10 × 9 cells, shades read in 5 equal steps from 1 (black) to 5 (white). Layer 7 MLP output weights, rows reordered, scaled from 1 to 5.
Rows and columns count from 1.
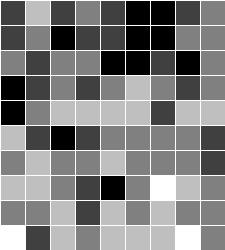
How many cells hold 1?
12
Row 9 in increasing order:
2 3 3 3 3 3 4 4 4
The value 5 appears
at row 8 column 7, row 10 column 1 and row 10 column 8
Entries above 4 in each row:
0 0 0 0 0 0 0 1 0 2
